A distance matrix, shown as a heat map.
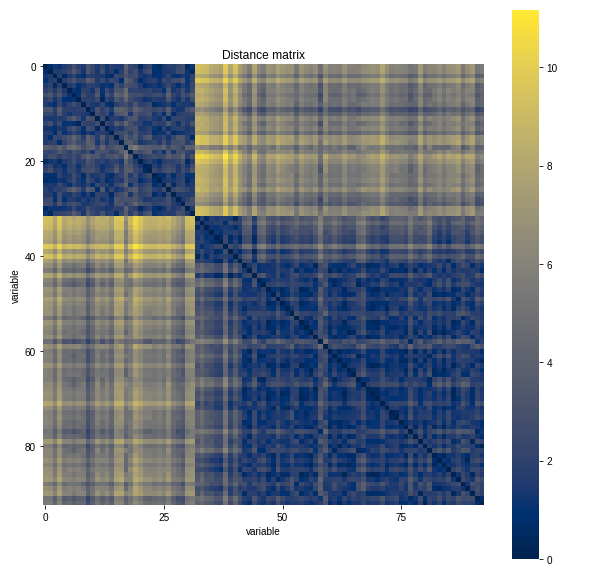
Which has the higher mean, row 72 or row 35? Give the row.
35
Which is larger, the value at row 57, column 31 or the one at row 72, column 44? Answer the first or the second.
the first
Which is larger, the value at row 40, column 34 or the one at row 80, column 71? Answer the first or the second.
the second
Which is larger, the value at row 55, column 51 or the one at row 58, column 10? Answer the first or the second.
the second
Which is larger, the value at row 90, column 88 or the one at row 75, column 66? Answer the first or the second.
the first
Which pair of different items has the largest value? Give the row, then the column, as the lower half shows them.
38, 19
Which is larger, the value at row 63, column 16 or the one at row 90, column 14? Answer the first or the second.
the first
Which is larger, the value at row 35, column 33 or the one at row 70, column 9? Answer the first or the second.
the second
